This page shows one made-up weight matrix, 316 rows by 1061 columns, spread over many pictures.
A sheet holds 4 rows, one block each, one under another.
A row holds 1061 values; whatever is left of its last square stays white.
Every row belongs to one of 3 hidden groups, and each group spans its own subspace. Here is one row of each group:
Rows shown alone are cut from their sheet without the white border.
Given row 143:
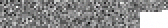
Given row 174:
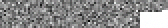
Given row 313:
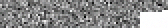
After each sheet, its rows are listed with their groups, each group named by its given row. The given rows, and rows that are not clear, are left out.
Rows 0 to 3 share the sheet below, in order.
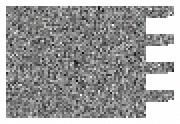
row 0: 313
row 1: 143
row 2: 143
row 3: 313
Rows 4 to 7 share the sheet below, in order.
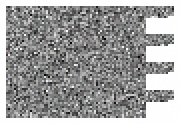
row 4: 174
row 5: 143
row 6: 313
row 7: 143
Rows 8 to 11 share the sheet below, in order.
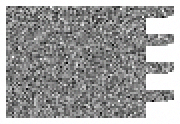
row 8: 174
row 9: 313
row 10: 143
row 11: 174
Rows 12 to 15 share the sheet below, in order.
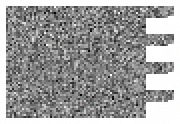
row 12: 174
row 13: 174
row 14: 143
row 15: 313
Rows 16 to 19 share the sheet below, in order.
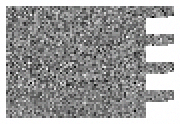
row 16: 174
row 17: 143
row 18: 143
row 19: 143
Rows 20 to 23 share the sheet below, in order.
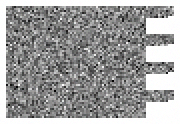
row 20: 174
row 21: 174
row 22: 313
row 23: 174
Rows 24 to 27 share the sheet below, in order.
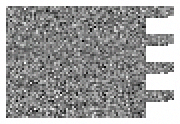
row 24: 174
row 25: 174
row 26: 143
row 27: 143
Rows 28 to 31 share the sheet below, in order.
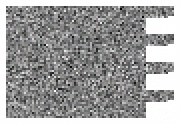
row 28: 174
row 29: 174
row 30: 143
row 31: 174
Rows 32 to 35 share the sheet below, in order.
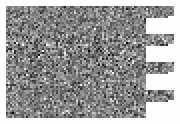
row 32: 143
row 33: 174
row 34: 313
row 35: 313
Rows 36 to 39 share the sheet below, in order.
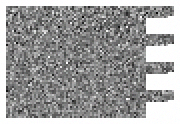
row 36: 313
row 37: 174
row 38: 143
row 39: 313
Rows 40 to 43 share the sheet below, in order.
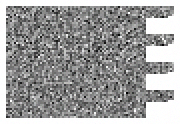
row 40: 174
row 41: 174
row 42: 313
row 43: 143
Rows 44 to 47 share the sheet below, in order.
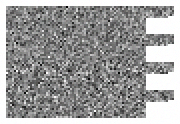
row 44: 143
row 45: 174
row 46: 174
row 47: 174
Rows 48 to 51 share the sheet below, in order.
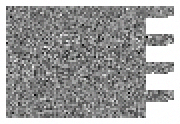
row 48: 143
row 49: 313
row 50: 174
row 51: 313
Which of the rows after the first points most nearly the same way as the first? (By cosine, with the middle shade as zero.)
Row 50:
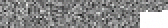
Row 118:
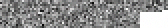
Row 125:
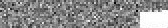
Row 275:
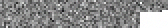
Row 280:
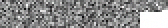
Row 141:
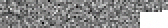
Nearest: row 280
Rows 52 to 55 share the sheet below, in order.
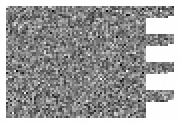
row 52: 313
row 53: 313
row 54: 174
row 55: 174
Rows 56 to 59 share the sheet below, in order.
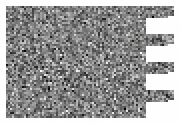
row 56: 174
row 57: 313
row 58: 313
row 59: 313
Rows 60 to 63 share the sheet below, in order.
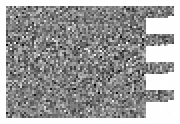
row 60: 143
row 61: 174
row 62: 143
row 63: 313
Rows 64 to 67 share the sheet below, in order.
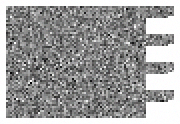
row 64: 143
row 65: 313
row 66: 143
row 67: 174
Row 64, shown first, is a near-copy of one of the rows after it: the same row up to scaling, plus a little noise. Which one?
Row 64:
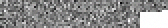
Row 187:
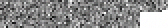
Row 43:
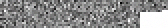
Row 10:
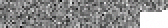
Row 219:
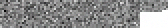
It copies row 43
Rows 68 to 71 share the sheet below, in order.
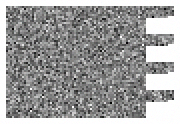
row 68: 174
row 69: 174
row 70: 313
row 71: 143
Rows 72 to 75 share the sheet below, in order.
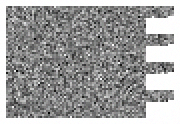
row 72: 174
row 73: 313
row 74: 174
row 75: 174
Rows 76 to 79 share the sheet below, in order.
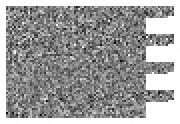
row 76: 143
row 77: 313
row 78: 174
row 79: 313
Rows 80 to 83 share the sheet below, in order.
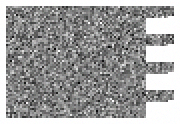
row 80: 174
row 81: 143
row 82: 313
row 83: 313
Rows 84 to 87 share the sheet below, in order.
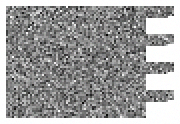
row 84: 143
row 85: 313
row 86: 174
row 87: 313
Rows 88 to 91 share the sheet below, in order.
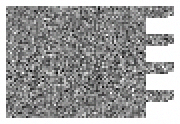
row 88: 313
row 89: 313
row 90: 174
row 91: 143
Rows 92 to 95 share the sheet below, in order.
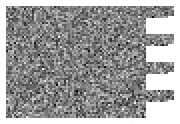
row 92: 174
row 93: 174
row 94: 143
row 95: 143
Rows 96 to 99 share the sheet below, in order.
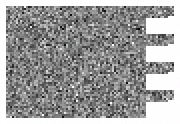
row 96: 143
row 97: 313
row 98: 313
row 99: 143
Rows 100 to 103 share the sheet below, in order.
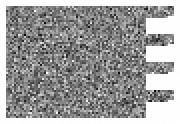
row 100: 313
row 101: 313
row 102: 174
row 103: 143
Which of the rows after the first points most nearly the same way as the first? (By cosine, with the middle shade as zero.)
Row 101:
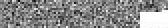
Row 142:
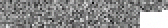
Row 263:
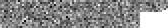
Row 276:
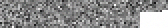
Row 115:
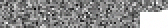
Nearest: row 142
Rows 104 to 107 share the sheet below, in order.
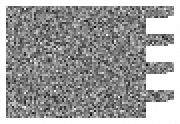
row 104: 174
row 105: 313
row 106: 313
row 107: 174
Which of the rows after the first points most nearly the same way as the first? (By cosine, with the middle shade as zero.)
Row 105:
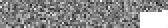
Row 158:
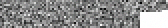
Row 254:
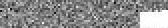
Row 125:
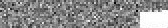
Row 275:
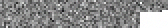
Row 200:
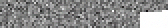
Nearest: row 158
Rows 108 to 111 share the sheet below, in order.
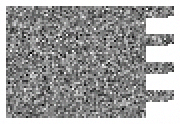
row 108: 313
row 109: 143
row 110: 313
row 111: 143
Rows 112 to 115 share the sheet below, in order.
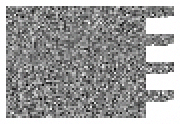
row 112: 174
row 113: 174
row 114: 313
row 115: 313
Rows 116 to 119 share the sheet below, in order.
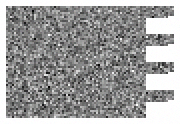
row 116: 174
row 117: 313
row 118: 313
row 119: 313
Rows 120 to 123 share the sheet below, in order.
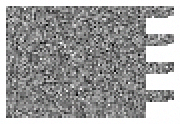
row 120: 174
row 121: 313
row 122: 313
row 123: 143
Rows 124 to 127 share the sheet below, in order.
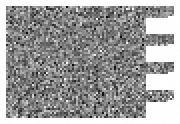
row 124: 143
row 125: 174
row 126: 174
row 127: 313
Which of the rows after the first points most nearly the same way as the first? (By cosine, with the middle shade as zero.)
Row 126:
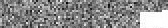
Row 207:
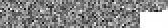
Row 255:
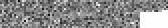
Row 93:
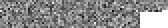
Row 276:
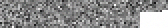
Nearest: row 93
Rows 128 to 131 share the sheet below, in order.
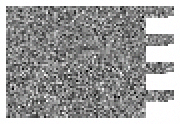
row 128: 174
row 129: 143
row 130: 313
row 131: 174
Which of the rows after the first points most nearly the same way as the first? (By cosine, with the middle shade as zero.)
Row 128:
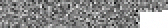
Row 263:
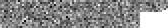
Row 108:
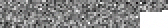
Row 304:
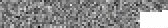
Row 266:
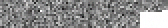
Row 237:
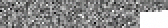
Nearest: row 304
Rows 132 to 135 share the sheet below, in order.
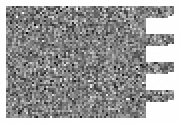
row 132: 143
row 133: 143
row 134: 174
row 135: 313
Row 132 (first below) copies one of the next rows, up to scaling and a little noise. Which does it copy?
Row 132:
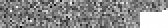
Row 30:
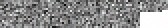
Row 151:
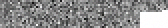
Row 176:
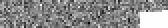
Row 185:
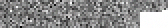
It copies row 185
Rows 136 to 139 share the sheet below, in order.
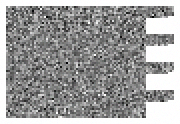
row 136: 174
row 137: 174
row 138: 143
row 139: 143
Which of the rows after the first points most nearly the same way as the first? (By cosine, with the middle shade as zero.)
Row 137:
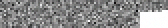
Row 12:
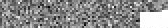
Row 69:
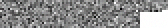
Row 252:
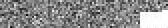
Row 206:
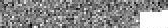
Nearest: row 206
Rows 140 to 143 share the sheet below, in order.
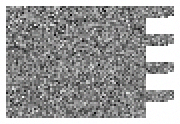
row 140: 143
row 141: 174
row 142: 313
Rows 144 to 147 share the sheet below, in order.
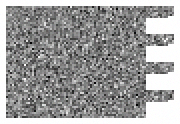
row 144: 313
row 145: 174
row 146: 174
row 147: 313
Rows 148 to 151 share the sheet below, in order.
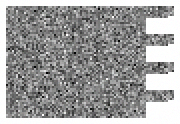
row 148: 313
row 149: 174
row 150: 313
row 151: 143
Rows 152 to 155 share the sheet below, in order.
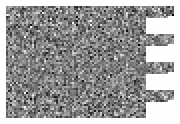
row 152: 143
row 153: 174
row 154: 143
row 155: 174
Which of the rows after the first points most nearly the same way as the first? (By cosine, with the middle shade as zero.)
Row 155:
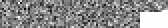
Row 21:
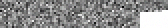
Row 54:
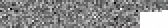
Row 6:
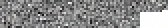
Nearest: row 6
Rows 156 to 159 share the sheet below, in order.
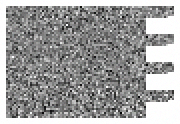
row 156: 313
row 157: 313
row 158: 313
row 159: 313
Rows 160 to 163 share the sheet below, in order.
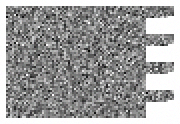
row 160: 174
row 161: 174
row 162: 313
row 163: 313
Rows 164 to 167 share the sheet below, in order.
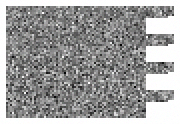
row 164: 143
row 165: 313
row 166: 313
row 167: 174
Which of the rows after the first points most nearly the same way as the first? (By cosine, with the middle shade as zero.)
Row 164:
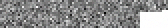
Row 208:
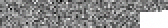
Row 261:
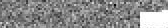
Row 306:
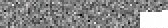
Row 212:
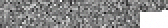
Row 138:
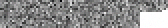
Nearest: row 212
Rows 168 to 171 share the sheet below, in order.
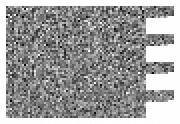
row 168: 174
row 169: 174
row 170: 174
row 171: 143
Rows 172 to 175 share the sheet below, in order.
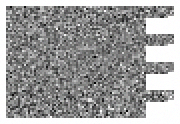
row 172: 143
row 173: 143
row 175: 313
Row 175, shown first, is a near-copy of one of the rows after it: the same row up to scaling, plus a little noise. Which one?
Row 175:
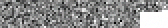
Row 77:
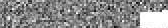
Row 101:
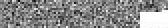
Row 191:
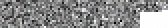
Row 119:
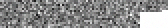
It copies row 191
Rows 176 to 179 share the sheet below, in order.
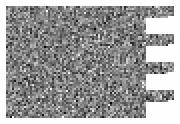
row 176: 143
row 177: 313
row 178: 313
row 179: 143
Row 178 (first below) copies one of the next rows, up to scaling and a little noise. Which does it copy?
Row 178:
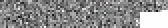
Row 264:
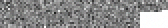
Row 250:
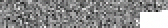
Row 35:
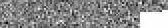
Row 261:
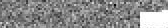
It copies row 250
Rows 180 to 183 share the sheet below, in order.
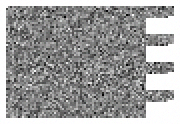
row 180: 313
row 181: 174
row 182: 143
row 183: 313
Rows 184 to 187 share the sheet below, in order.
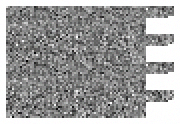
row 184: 313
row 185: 143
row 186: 313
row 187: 143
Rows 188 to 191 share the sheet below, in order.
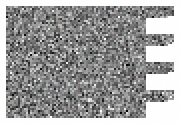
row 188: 174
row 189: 143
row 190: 143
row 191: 313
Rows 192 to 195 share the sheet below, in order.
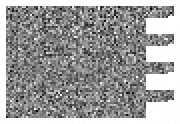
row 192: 313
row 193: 313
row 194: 313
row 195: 143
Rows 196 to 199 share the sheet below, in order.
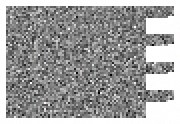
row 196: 143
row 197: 174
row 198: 143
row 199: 313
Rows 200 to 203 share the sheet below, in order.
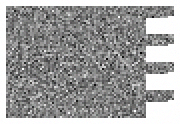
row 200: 174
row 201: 313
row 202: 143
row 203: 143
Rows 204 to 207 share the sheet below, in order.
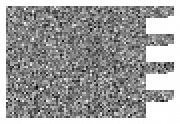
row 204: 174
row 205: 174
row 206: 174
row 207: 174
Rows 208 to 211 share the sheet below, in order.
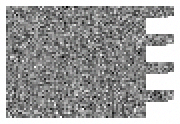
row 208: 174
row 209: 313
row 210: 313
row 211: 143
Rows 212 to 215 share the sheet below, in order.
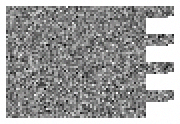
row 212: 143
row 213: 313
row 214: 174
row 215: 313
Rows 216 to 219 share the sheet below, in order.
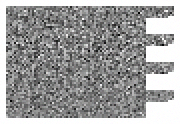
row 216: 313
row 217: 174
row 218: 174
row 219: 143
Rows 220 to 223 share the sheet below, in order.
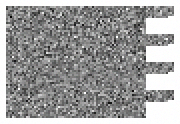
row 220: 143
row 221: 313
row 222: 313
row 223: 143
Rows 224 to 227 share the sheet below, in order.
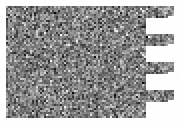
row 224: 174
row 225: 313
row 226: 174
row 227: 174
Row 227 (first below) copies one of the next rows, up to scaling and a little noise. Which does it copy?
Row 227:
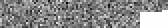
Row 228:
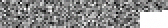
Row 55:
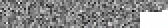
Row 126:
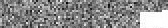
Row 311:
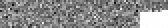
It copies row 126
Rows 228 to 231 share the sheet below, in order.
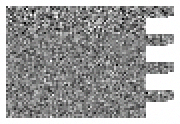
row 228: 174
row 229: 313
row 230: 313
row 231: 313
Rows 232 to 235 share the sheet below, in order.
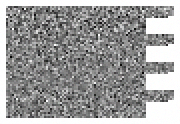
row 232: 174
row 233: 313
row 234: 174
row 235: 174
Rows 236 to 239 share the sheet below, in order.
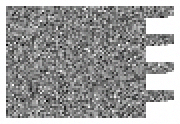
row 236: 143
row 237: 174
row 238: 313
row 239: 174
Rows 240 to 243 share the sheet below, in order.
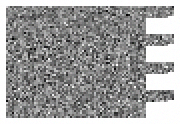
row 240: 313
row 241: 313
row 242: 313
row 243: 174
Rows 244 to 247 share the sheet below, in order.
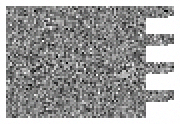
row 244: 313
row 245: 143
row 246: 143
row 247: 313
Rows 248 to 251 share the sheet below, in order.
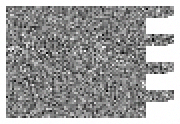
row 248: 313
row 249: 174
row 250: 313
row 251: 313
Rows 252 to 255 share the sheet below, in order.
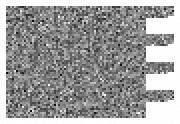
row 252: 174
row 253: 174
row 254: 174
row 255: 143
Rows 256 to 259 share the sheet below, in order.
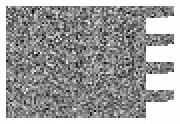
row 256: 174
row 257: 143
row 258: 143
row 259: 174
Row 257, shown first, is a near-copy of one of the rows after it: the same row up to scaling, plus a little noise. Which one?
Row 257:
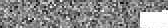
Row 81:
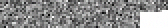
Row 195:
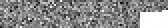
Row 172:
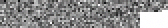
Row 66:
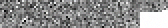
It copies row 195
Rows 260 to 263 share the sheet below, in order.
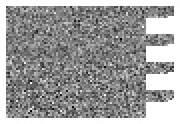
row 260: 174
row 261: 313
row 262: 143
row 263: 143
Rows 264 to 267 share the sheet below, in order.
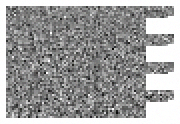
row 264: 313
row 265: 313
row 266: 174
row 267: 313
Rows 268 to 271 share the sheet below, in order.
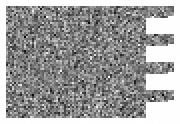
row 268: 174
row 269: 174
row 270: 143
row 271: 174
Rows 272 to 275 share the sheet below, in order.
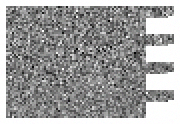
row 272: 143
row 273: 143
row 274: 174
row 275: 313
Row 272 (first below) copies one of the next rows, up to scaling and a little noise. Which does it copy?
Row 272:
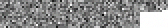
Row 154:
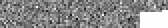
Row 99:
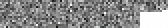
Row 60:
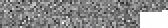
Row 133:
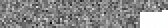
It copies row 99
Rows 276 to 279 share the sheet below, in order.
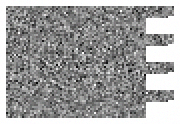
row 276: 313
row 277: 143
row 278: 143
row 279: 313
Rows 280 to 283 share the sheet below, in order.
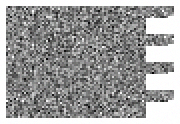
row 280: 174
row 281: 174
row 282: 174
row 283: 174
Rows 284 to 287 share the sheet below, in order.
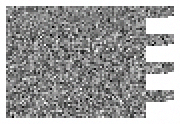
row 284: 143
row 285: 174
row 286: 313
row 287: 313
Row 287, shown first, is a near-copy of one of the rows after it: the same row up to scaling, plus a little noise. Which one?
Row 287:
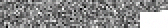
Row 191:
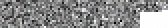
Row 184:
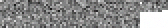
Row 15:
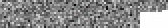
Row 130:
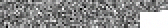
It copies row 130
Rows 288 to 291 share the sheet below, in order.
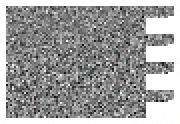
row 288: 174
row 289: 313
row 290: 313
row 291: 174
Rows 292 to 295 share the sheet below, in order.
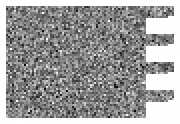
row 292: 143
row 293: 174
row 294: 174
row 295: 143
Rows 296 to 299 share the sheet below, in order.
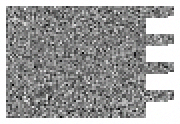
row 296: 174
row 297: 143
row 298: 313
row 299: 143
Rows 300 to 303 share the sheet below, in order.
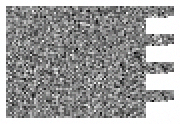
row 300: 174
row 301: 143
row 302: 174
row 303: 174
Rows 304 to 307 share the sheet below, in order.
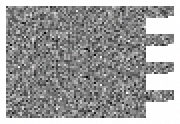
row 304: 174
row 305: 174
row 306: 174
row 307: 143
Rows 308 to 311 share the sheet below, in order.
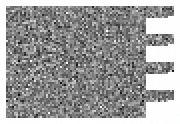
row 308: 313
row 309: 313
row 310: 143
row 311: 174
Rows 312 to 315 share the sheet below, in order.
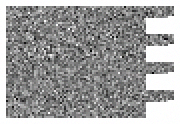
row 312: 143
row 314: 174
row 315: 174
